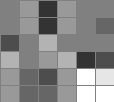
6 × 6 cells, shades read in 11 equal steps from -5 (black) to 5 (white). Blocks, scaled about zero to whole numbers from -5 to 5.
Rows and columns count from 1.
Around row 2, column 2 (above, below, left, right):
1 0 0 -3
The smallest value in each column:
-2 -1 -3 0 -3 -2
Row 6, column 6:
5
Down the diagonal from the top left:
0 1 2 2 5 5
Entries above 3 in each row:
0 0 0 0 2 2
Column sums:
2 0 -6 6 7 6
